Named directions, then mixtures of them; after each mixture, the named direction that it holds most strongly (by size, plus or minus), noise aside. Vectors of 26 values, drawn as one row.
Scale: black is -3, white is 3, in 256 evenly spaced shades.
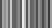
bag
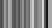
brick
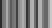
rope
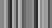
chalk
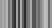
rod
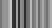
rod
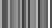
bag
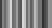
chalk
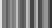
rope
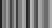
rope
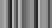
chalk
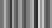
chalk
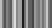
brick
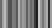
chalk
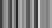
rope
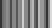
rope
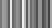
bag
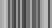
rod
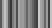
chalk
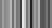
bag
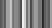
bag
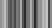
rod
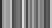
bag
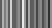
bag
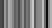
brick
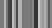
chalk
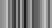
rod
